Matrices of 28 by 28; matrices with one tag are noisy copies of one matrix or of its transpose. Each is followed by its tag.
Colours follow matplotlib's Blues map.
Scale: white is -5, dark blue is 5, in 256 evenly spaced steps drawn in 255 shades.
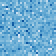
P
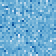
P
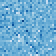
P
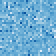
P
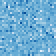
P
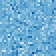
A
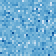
A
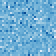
P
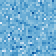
A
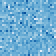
P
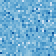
A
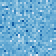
P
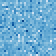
P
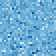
A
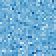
A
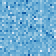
P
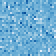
P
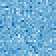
P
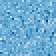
A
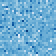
P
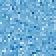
A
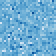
A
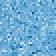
A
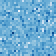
A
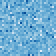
P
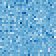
P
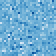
A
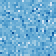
A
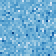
A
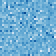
P
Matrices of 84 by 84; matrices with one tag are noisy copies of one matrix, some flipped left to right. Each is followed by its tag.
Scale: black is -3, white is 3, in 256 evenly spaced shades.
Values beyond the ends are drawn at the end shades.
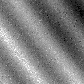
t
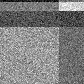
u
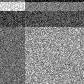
u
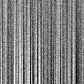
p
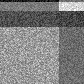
u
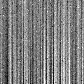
p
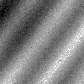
t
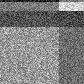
u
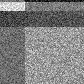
u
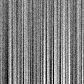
p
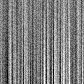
p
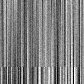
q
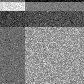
u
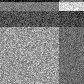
u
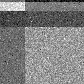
u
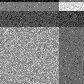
u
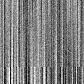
q
